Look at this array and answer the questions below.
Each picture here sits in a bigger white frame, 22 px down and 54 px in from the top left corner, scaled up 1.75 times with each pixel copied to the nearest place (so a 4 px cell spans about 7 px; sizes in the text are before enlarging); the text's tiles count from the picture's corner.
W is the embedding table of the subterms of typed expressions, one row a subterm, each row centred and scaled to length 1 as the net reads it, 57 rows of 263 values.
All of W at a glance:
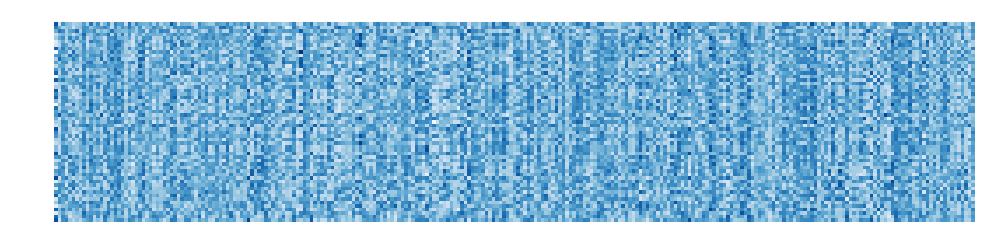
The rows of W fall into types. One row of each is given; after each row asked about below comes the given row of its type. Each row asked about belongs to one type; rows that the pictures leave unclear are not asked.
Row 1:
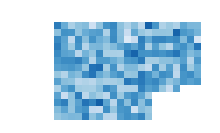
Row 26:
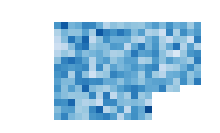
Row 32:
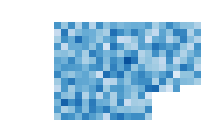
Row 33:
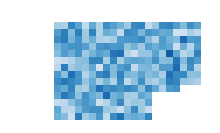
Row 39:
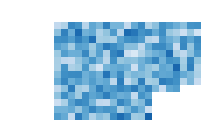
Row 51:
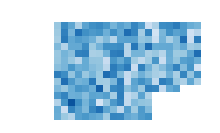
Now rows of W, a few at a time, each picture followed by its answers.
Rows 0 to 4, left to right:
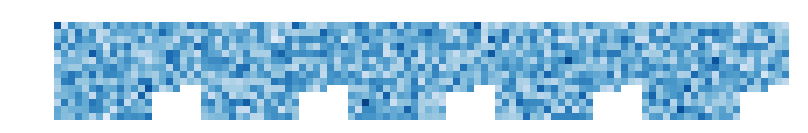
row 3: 1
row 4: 32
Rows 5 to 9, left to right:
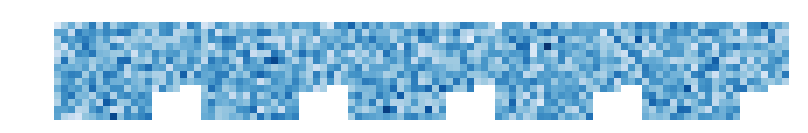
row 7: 32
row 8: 26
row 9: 51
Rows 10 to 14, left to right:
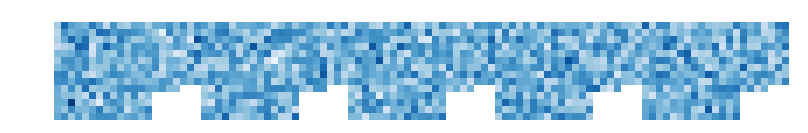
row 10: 26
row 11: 39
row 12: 1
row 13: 32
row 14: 26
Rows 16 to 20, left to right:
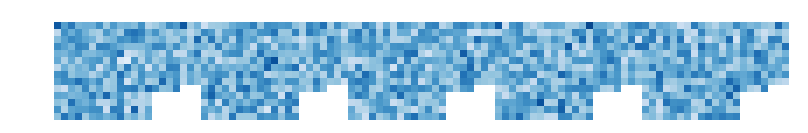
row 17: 51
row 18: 33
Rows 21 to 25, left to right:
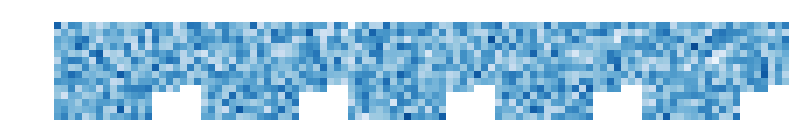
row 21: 26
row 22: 39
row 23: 51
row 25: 39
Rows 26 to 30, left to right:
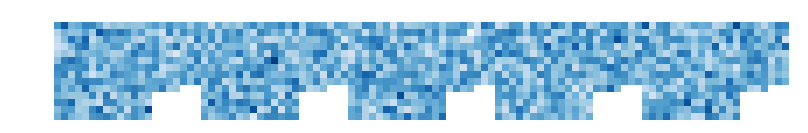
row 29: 33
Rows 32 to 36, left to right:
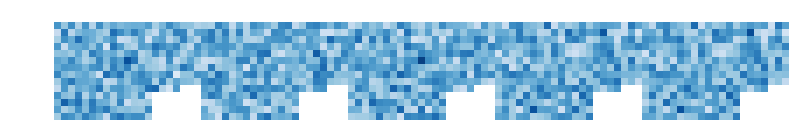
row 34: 1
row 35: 39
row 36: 39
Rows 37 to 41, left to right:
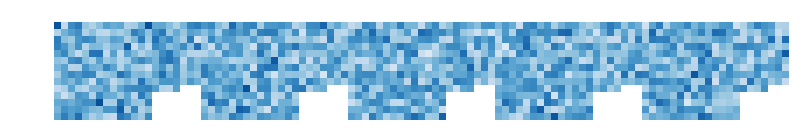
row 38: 51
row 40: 51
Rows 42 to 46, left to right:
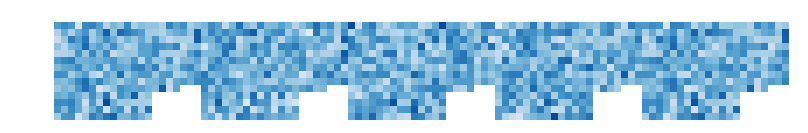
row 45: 51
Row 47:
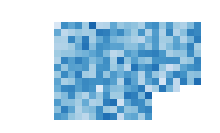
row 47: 26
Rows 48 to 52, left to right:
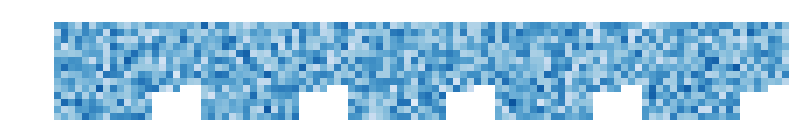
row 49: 26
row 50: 26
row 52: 51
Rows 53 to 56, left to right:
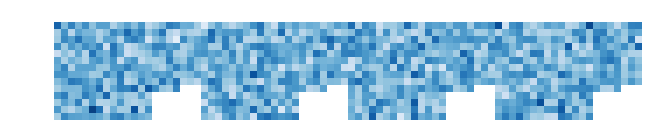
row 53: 32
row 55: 33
